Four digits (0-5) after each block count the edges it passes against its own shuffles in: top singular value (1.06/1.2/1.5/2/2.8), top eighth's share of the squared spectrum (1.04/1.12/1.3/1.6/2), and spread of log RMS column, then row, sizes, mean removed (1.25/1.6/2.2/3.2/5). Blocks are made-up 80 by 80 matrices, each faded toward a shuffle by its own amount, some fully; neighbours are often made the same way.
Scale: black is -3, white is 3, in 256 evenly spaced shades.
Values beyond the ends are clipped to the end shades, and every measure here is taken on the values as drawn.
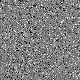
0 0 0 0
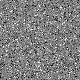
2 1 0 0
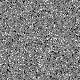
0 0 0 0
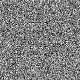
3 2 1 0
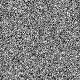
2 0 0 0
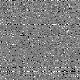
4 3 1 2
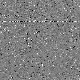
3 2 0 1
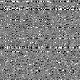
4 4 2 3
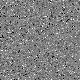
1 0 0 0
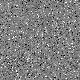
1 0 0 0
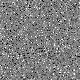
1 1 0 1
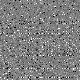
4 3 1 2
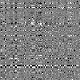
5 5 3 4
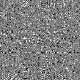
3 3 1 2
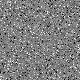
1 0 0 0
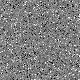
0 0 0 0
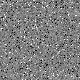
2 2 0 1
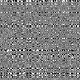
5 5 3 4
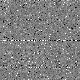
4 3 0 2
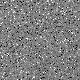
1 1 0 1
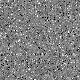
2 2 0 1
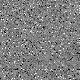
3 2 0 1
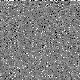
3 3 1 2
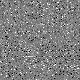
3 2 0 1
